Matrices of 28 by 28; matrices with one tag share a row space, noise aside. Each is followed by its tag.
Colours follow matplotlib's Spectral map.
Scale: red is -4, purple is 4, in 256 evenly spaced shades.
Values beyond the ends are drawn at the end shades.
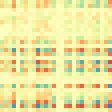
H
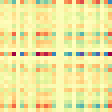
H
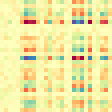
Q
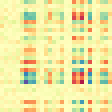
Q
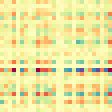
H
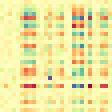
Q
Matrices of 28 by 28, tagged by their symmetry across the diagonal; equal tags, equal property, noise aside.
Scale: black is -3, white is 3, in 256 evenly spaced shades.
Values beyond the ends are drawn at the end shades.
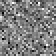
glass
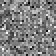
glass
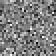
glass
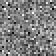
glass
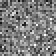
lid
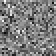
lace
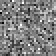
glass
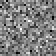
lid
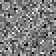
lid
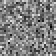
lace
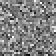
lace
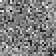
lid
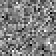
glass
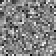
lid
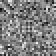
glass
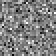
glass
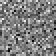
lace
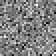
lid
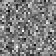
lace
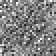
lid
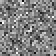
lid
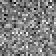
lace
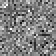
lid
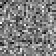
lace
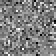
lace
